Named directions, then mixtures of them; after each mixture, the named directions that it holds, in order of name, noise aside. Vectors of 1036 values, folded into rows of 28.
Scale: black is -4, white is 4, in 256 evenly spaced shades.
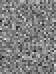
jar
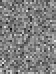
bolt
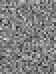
jar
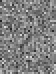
bolt, jar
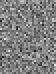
jar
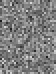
bolt, jar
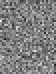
jar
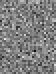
jar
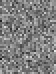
bolt, jar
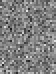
bolt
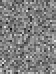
bolt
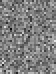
bolt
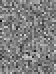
bolt, jar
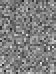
bolt, jar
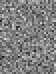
jar
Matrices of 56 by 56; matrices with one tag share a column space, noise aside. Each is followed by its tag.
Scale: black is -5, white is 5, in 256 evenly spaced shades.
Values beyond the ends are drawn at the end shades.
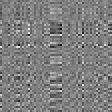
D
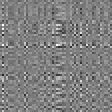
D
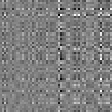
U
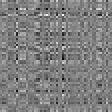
U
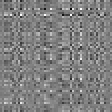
U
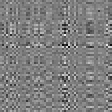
D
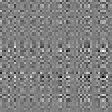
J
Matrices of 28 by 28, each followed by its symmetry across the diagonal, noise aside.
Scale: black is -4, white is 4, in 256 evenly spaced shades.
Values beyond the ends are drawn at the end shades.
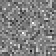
symmetric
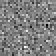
antisymmetric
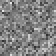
symmetric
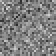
symmetric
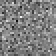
antisymmetric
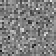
antisymmetric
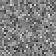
antisymmetric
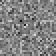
symmetric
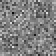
symmetric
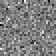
antisymmetric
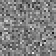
antisymmetric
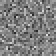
symmetric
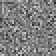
antisymmetric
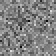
symmetric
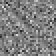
antisymmetric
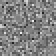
symmetric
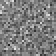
symmetric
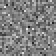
antisymmetric
